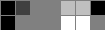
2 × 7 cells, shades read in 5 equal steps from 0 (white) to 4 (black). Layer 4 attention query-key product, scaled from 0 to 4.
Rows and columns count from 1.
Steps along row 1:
down down same down same up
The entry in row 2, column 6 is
0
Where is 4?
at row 1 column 1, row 1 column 7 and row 2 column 1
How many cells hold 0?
2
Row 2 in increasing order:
0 0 2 2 2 2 4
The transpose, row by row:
4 4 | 3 2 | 2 2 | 2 2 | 1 0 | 1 0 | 4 2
